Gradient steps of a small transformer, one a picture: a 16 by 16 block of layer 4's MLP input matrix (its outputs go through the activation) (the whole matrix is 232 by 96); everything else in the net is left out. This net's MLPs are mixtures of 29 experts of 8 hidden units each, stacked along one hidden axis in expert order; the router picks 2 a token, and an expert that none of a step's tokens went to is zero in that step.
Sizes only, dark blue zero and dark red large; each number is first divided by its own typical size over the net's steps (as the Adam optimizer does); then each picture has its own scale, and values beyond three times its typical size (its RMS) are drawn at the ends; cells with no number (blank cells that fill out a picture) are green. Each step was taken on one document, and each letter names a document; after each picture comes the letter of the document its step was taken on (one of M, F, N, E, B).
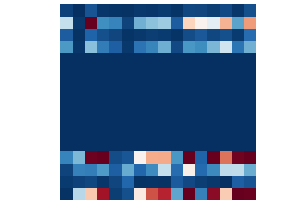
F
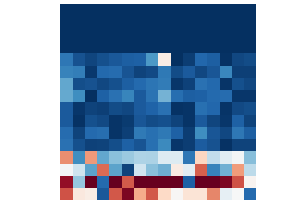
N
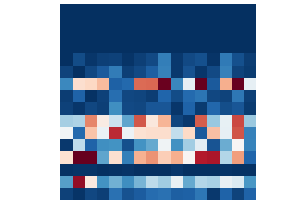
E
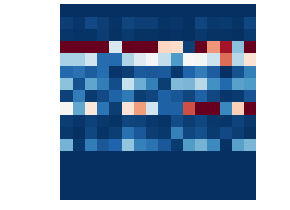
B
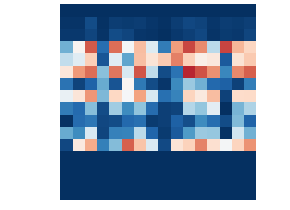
B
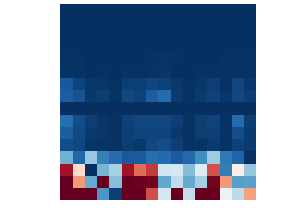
N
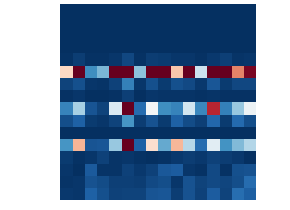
F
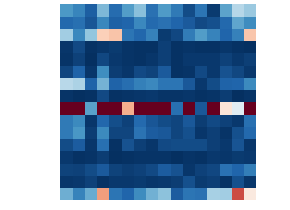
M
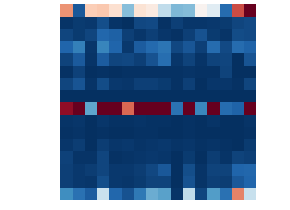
M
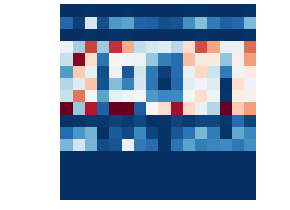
B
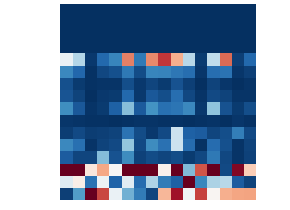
N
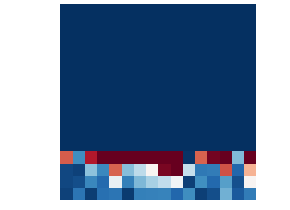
E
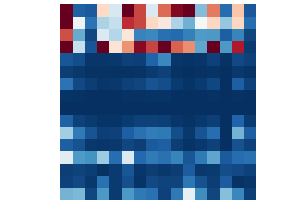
N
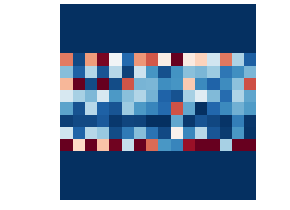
B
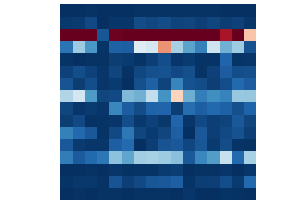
E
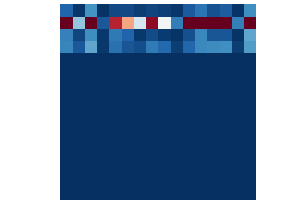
F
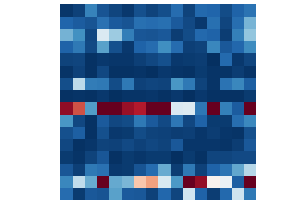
M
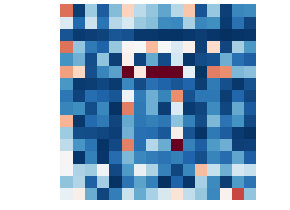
N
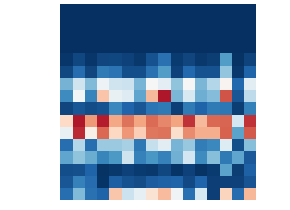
E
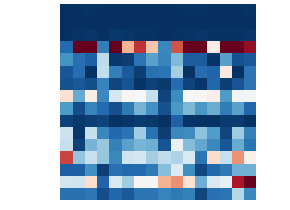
B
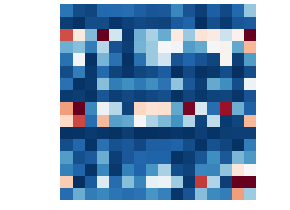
M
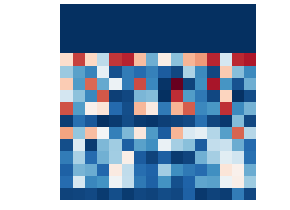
B
